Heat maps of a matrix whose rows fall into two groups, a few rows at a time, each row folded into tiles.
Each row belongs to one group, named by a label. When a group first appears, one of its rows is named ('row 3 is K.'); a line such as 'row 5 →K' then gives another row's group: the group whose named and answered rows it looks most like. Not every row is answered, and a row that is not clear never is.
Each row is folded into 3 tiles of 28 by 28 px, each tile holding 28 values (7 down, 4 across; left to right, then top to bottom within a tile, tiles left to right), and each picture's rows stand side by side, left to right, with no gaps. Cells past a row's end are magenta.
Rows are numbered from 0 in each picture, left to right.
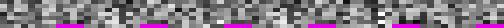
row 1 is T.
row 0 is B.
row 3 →T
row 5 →B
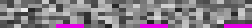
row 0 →B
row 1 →B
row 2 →T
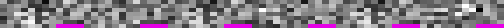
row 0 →T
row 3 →B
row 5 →B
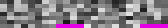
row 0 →B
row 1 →B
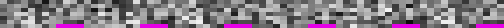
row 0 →T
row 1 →T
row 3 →B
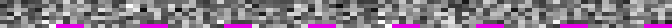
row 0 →B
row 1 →B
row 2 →T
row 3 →B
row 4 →B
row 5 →T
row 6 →T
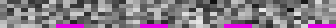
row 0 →T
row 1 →B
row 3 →B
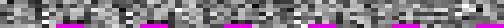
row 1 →T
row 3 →B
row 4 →B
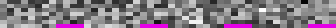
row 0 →T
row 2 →T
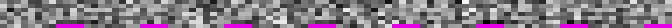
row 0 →T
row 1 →B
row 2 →T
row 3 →T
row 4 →B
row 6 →B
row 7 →B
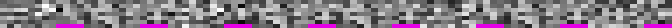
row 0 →B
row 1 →B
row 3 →B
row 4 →B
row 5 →B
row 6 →B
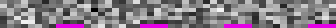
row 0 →T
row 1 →T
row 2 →B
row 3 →B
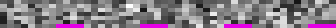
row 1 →B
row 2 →B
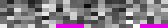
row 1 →B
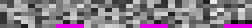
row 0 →B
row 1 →T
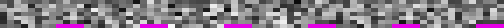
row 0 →B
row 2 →B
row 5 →T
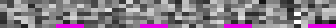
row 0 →B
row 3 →T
